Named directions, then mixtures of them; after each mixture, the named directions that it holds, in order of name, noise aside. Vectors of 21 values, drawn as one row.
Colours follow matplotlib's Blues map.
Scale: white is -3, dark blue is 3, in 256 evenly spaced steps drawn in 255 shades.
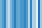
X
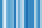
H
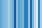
H, X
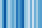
H, X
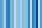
X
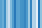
X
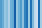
H, X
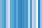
X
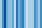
H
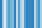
H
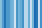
H, X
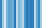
H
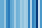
X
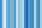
H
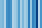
X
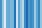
H
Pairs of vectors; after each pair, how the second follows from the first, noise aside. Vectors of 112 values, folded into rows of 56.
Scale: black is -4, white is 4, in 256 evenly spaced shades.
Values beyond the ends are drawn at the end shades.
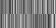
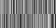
negated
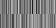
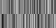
shuffled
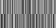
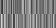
negated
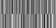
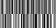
scaled up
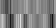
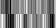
scaled up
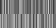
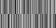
shuffled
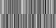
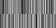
negated
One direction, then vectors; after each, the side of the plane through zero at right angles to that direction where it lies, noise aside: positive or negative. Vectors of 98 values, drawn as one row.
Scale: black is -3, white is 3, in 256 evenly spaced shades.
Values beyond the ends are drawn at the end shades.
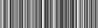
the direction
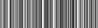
positive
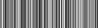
positive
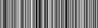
positive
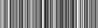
positive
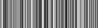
positive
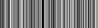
negative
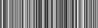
positive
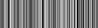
negative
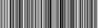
positive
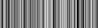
negative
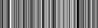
negative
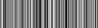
positive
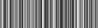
positive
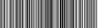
positive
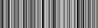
negative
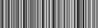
negative
